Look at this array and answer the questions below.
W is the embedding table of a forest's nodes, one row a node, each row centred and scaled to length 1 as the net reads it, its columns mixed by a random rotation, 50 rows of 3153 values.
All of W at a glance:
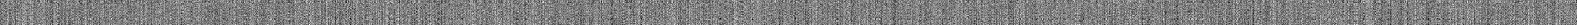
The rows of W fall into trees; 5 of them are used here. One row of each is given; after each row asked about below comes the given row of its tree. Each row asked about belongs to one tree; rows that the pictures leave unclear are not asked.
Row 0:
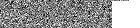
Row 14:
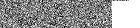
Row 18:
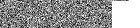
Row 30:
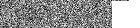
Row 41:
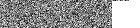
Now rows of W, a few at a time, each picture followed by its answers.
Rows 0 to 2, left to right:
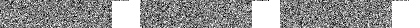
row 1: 14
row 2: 14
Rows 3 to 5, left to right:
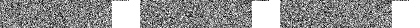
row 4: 14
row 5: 14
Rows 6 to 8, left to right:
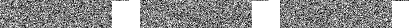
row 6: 0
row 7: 18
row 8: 30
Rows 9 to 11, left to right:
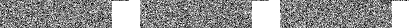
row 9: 18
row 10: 18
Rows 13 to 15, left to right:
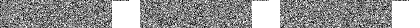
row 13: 30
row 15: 0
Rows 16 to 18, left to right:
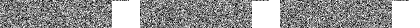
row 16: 14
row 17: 30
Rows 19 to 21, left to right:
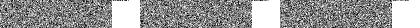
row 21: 41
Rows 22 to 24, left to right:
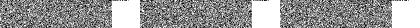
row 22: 14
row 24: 14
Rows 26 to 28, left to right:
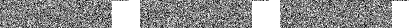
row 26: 18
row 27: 18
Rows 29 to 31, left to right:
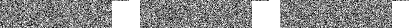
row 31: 41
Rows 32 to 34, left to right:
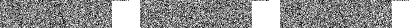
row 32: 14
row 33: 18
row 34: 14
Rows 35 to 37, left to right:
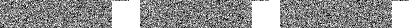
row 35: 0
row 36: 18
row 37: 18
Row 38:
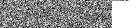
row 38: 18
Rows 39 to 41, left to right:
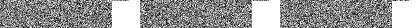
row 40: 14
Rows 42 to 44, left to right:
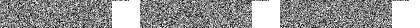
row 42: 41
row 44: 41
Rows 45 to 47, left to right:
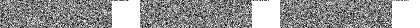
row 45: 18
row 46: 14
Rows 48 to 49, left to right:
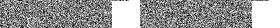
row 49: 18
